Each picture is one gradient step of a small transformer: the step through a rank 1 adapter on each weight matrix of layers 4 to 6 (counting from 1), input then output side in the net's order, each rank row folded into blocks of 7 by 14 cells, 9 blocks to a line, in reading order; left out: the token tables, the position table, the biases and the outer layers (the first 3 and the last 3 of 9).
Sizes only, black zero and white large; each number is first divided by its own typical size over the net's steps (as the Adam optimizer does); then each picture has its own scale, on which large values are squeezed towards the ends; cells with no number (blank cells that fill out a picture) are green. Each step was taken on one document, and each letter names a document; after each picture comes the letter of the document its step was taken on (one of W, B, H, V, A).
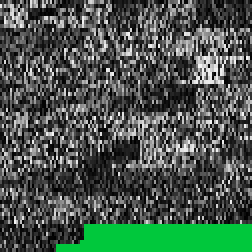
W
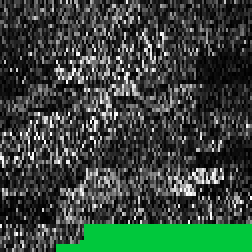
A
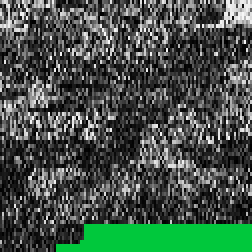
W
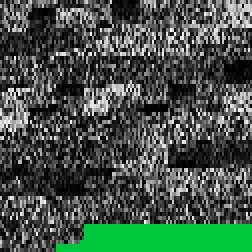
W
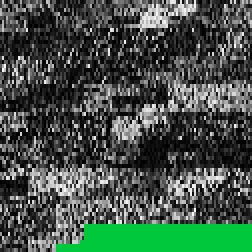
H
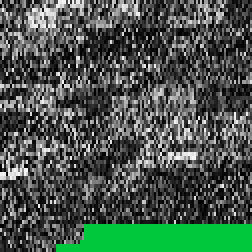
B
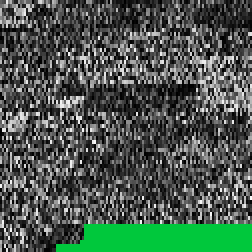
W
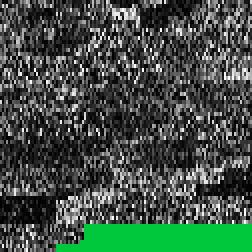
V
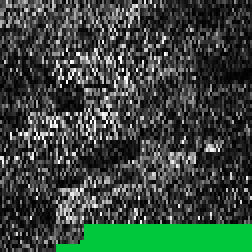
A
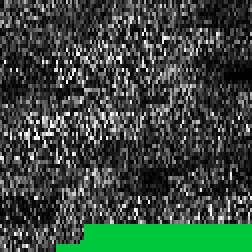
A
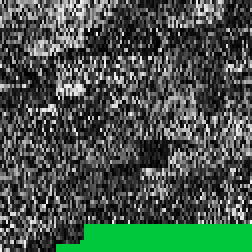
B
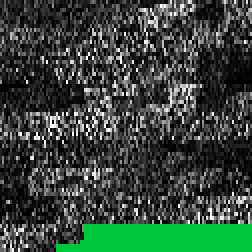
A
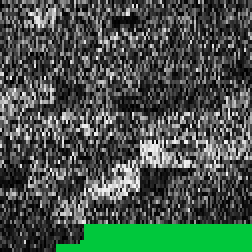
W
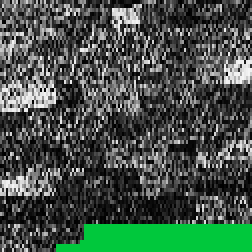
V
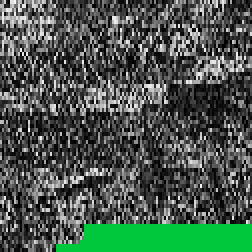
B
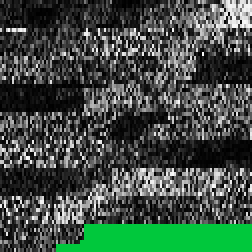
W
